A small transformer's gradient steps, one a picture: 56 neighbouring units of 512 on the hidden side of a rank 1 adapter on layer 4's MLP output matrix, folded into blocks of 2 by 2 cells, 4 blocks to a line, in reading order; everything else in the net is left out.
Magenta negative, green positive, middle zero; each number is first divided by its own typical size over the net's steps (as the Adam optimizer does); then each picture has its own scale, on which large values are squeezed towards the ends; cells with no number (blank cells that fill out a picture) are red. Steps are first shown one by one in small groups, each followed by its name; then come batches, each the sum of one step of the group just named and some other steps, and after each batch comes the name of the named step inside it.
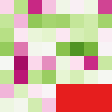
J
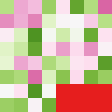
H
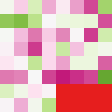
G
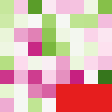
G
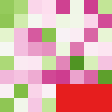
G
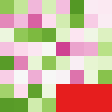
H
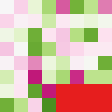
H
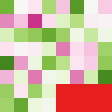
H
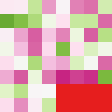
G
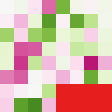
J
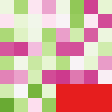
H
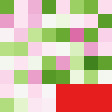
J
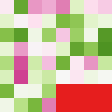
J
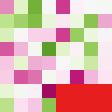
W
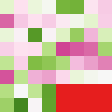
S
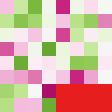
W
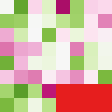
W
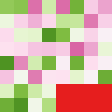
S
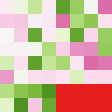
S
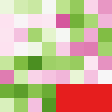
S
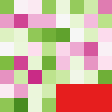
S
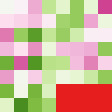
S
